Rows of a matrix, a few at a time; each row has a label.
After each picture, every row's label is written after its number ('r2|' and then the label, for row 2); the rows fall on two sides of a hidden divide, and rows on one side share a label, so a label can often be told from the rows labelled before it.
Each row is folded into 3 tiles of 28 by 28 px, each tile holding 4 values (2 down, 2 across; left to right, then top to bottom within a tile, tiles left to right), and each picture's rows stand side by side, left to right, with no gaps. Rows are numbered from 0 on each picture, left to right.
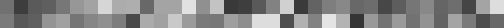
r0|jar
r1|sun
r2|sun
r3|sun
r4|jar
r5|jar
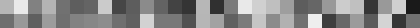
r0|sun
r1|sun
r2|jar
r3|sun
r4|sun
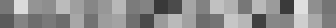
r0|sun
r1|sun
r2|sun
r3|sun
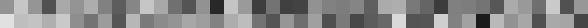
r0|sun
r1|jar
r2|jar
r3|jar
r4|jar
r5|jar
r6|sun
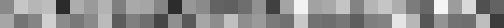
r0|sun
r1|sun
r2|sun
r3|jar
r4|sun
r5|sun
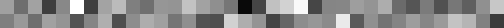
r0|jar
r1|sun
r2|sun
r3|sun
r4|sun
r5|jar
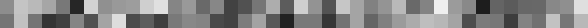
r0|sun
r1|jar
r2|sun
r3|sun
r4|sun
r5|sun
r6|jar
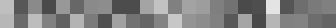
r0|jar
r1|jar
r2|sun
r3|sun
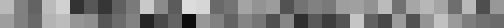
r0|sun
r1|jar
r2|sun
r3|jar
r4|sun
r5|sun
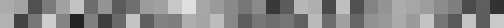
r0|jar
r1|jar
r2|sun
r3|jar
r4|jar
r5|sun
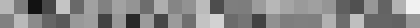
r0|jar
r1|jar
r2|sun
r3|sun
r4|jar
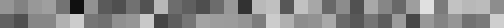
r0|sun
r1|jar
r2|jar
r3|sun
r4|jar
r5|sun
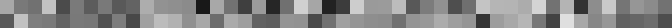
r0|sun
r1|jar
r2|sun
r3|jar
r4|sun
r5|jar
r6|sun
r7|sun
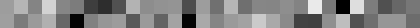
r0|sun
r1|jar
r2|jar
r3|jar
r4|sun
